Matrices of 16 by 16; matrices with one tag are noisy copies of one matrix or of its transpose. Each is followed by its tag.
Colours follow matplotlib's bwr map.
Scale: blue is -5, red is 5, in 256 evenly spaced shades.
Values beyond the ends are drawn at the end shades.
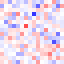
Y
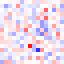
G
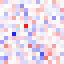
Y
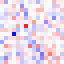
Y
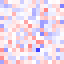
G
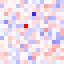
Y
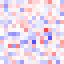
G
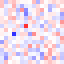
Y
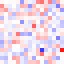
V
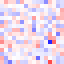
V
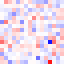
V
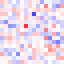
Y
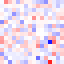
V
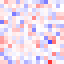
V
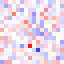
G
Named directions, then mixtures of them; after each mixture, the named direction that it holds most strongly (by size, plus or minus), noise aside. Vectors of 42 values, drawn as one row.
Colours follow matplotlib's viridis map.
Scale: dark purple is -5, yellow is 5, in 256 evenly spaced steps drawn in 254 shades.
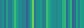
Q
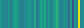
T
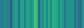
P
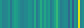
T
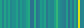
T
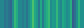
Q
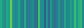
P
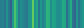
Q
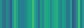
T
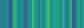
Q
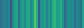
P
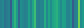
T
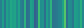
P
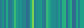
Q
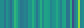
T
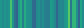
T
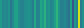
T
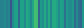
P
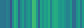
P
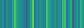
Q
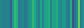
T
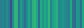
P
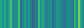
P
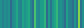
T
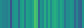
P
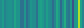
T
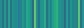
T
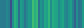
P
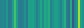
T
